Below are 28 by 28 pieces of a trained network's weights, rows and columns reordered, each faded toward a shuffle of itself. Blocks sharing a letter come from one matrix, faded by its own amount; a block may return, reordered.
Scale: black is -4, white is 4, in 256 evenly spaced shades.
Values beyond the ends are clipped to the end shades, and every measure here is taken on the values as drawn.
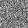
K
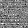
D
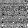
D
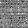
D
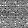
D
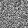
K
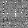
D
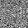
K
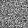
K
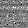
D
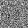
K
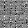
D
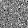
K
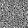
K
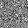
K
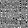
D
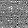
D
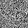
K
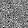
K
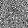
K
